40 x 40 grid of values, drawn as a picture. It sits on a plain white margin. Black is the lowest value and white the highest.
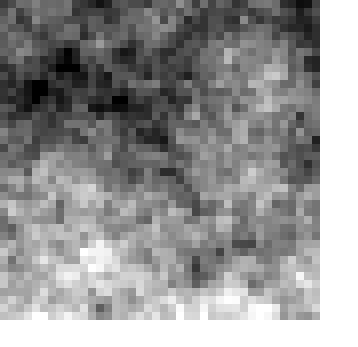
The ninth with the lowest average is the top left. The field climbs toward the bottom. The texture is blotchy. On average the colour sits 50% of the way up the scale.
